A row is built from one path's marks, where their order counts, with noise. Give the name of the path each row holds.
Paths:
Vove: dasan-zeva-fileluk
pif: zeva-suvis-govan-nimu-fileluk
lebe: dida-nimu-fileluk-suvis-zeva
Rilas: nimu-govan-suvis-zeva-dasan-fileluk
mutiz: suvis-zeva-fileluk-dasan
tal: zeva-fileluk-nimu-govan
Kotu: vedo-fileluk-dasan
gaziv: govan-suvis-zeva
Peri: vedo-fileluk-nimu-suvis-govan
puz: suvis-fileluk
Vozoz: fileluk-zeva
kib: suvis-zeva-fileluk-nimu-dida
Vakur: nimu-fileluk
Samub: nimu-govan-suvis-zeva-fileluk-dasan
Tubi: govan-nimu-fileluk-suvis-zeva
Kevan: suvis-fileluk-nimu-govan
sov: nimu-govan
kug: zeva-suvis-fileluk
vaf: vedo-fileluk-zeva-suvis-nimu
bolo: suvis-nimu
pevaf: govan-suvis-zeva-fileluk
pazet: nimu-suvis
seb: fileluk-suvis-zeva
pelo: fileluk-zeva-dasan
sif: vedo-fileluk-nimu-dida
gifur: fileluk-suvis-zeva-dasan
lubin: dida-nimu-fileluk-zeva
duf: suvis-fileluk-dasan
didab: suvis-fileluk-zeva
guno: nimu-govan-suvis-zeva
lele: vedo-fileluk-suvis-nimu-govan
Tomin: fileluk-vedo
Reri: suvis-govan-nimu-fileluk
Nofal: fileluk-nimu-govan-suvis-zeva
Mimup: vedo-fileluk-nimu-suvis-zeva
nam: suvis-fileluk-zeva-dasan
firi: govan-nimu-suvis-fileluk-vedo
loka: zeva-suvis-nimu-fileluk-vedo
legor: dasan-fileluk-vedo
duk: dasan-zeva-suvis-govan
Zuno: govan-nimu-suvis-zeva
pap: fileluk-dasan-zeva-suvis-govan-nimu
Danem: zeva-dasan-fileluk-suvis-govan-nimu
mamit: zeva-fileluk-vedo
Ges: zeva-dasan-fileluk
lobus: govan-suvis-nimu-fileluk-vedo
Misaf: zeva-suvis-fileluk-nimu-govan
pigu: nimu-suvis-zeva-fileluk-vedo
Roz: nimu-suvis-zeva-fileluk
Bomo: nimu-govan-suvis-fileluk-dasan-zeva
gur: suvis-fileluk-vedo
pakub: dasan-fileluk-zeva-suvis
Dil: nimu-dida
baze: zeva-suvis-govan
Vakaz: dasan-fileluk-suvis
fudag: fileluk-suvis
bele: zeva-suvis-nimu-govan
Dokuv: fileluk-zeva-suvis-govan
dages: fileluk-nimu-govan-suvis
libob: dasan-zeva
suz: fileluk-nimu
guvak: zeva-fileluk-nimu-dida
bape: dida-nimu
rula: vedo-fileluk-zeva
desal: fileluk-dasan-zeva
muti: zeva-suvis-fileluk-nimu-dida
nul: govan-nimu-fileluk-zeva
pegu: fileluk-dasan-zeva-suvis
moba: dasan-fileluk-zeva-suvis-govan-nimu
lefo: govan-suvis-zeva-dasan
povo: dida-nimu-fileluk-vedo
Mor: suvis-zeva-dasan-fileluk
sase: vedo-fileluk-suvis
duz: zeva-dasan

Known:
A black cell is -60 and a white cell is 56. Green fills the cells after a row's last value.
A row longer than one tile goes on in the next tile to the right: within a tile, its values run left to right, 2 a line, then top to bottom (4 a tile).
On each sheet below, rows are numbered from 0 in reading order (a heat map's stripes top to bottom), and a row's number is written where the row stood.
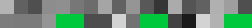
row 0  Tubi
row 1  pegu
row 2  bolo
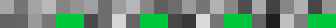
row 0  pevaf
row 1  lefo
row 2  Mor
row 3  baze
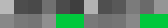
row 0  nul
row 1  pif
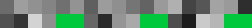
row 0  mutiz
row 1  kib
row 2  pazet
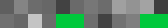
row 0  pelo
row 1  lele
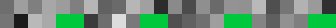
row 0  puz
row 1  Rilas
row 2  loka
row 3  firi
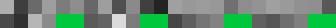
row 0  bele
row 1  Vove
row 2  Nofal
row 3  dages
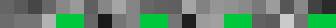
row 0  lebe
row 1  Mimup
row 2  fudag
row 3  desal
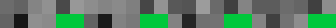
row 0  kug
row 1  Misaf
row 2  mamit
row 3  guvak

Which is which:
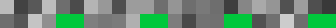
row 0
Zuno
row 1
Reri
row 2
tal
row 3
pap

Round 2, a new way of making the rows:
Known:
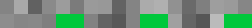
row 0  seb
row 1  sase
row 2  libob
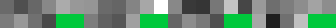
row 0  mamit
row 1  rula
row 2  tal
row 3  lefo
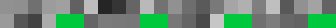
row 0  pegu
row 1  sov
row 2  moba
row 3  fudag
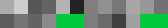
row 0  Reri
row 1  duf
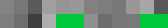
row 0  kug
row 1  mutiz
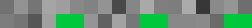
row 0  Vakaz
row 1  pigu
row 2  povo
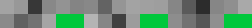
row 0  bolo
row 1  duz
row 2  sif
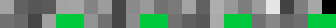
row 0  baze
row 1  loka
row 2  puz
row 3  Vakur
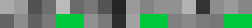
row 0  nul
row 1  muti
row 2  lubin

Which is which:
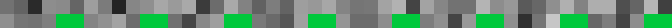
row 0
kib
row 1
bape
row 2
Peri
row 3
gur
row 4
Vove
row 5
Danem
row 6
Rilas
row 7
pif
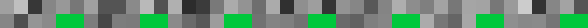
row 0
pazet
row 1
Samub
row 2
bele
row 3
suz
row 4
firi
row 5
gifur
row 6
lebe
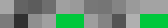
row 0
gaziv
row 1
Ges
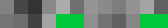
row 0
Misaf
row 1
desal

